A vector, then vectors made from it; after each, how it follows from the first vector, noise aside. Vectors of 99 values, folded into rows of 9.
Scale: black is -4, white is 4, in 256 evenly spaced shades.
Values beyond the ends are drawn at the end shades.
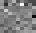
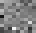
reversed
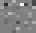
partly zeroed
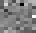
negated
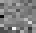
reversed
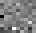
reversed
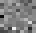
reversed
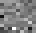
reversed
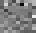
negated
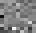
reversed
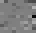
partly zeroed
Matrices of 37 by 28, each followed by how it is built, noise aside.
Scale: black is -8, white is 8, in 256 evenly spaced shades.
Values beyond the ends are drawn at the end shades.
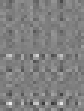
low rank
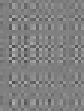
low rank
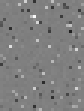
sparse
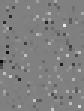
sparse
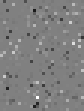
sparse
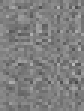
low rank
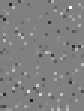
sparse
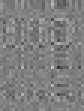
low rank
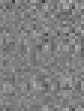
low rank
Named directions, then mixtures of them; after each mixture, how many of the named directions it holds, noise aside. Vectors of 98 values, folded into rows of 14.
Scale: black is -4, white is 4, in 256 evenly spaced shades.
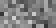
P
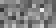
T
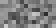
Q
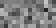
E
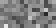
two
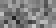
two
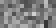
three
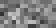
three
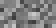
two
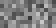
two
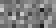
one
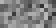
three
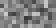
three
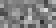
one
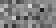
two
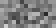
one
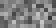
two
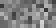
two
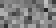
one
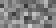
three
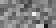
three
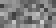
three
